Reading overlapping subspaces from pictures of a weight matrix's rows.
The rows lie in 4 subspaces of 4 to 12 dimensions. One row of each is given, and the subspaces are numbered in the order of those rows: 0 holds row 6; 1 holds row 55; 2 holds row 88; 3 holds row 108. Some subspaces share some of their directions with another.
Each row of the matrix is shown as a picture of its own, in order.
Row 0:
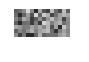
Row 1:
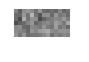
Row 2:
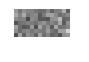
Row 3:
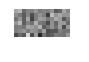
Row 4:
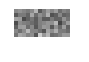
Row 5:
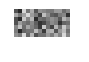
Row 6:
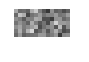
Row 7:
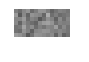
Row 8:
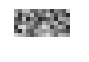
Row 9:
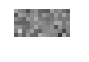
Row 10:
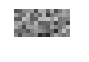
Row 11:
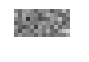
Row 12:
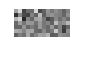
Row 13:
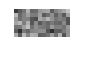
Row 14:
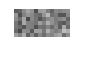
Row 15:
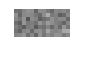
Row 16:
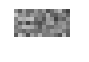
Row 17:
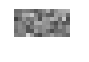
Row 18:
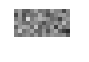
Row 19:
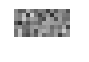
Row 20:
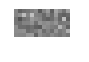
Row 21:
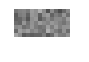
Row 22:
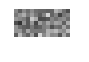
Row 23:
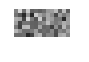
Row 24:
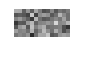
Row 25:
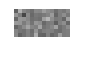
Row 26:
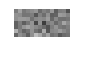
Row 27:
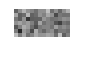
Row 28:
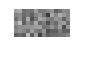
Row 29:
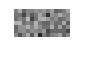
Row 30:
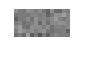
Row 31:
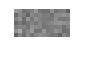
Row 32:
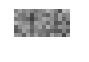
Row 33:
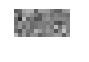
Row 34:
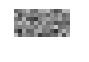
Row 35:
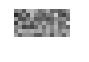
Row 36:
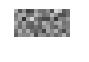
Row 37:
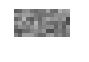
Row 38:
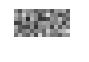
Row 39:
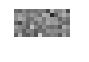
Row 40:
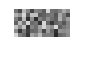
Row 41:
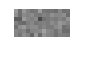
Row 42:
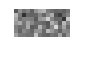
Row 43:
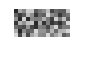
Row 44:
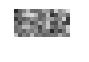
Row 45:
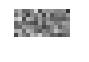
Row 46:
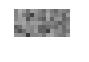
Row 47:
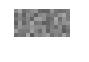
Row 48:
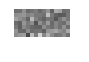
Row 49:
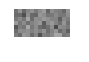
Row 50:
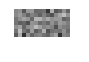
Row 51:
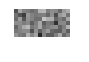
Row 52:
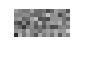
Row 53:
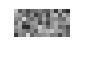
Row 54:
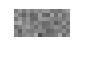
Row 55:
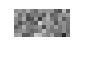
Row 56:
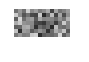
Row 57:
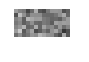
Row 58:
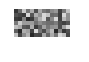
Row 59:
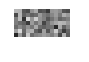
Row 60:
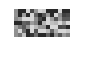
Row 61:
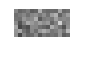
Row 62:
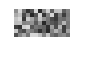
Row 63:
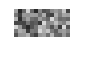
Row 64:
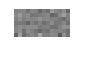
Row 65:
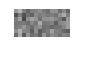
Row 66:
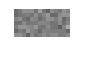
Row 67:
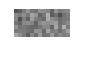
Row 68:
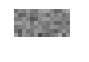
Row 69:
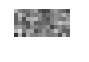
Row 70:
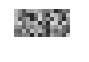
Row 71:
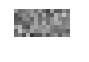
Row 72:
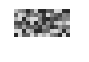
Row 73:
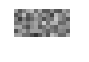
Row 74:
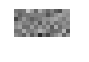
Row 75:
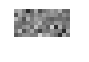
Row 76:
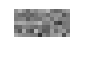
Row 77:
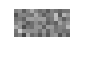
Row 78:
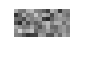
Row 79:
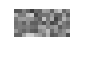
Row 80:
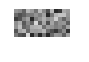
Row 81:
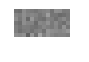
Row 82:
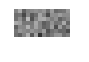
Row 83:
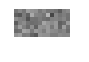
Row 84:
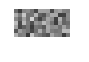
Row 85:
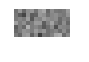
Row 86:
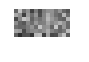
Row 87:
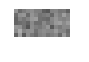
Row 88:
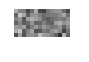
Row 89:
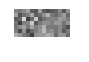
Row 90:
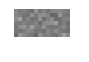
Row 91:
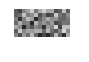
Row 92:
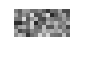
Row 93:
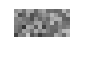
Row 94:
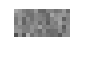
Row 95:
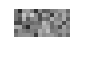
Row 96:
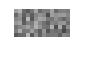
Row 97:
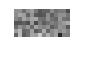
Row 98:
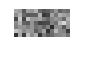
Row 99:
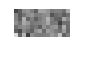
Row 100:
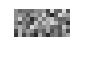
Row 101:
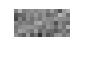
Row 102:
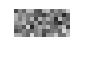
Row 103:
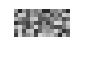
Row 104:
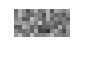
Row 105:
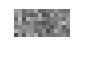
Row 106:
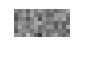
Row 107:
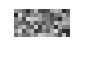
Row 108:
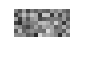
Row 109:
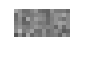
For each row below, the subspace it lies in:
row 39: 1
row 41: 1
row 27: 1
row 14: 2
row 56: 3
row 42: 0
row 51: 0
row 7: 1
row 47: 1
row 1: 1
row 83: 1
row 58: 1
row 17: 0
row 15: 2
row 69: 3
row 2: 2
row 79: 0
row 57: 2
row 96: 3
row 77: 1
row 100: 1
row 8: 1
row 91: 1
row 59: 2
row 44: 0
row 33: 1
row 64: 1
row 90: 1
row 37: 0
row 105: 3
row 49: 2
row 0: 0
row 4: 1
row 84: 1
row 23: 0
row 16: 1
